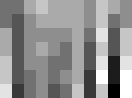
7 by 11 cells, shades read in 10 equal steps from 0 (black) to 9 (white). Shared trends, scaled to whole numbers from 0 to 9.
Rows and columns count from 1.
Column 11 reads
5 5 7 7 8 9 9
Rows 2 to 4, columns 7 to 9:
6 5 7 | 6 4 8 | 6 3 7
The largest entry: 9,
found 3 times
